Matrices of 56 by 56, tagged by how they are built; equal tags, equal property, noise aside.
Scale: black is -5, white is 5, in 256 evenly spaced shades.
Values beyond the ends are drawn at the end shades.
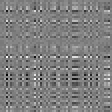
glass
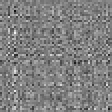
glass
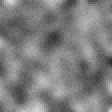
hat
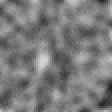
hat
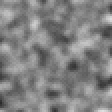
hat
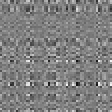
glass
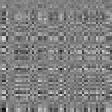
glass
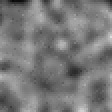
hat
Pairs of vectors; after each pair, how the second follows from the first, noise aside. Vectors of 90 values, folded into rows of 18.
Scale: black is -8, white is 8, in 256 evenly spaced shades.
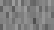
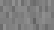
shrunk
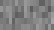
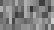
scaled up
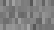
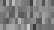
scaled up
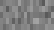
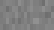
shrunk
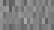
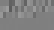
partly zeroed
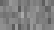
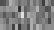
scaled up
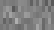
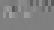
partly zeroed
